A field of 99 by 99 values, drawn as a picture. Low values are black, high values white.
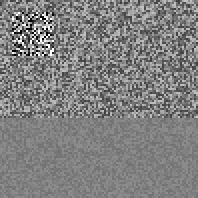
Grain: fine. Seam: horizontal, 60% of the way down, the bottom part calmer. Roughest part: top left. Slope: none. Odd patch: rougher, in the top left.
